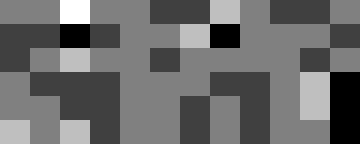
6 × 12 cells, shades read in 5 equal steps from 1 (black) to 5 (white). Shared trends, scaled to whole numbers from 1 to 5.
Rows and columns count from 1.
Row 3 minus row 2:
0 1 3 1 0 -1 -1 2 0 0 -1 1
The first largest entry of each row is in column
3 7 3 11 11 1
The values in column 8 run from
1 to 4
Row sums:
35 29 34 30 31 33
